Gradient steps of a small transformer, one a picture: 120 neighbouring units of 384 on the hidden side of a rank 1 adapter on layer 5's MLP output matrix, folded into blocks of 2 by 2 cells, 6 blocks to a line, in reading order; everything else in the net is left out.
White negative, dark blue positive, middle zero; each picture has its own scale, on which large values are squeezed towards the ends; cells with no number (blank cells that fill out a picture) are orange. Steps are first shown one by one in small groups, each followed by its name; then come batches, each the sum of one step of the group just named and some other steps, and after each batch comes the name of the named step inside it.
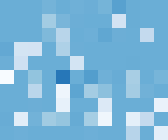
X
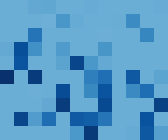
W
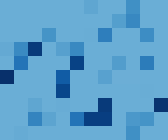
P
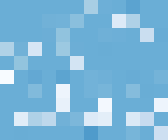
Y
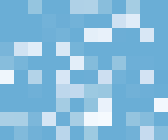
Y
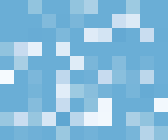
Y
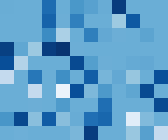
X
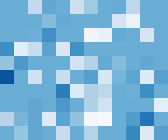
P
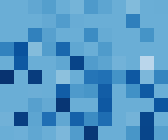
W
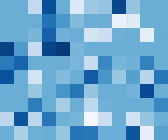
Y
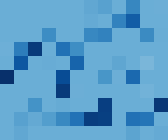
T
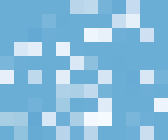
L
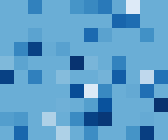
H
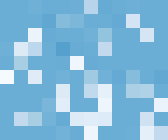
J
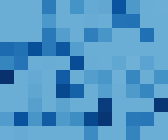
T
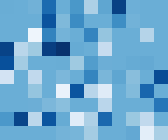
J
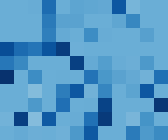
H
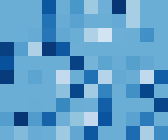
L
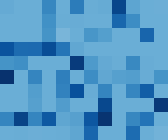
T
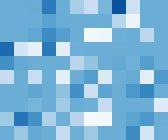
L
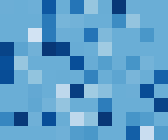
J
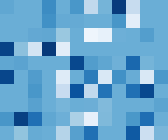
L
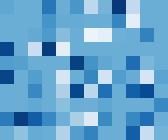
L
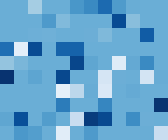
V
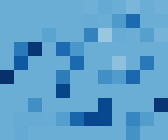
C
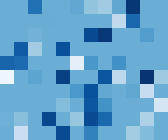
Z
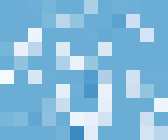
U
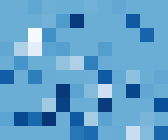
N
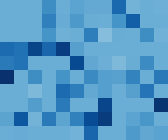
C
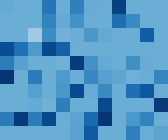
N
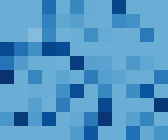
N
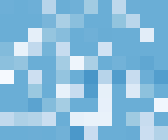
U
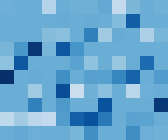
C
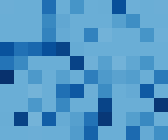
C
